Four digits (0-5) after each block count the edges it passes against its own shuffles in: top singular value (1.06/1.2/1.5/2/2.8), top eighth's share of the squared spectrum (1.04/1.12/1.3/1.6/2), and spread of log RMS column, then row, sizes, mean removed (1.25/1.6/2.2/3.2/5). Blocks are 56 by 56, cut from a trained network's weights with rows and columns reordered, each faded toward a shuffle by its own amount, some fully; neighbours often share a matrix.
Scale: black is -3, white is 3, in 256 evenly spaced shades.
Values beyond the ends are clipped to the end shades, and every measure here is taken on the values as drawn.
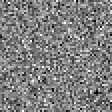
0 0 0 0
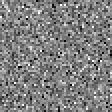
0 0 0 0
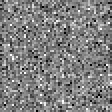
1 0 0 0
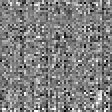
3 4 2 3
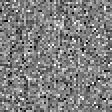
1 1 0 0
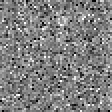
0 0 0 0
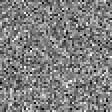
1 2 0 0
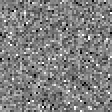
0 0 0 0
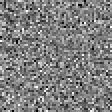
2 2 0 0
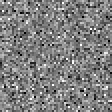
0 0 0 0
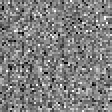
1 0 0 0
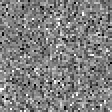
1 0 0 0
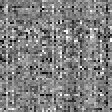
3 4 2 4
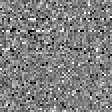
3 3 0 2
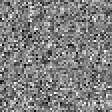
3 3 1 1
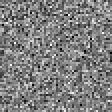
2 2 0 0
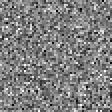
2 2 0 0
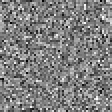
1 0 0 0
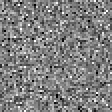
1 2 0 0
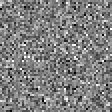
2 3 1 1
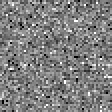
2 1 0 0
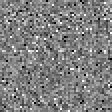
2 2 0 1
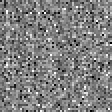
2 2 0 0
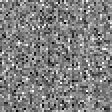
1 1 0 0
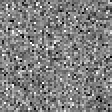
1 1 0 0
